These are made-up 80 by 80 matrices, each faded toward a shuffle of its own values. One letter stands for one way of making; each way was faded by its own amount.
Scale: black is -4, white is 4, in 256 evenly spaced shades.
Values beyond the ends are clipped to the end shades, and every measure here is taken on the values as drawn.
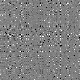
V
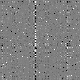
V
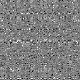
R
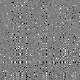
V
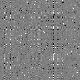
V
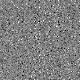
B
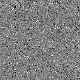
B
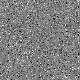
B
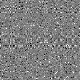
R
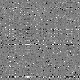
R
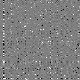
V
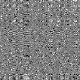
R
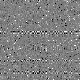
R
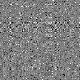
R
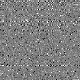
R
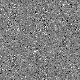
B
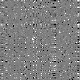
V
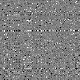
R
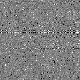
R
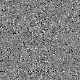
B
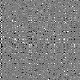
V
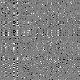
V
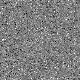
B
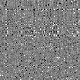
R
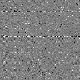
R
